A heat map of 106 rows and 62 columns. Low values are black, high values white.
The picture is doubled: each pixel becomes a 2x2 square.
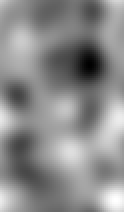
Ninth with the highest average: bottom right. Mirror symmetry: none. Lone odd cells: none. Grain: smooth.
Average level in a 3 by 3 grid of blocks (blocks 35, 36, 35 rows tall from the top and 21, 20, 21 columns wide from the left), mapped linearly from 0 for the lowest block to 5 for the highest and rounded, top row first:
4 0 1
2 3 3
1 3 5
